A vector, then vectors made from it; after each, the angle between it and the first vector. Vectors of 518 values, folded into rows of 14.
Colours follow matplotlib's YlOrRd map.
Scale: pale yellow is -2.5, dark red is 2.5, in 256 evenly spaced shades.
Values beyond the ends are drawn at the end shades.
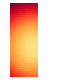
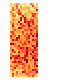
partly opposed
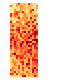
partly opposed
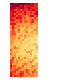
nearly parallel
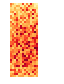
partly opposed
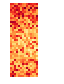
partly aligned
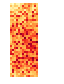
partly opposed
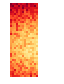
nearly parallel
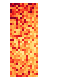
partly aligned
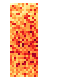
partly opposed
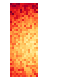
nearly parallel
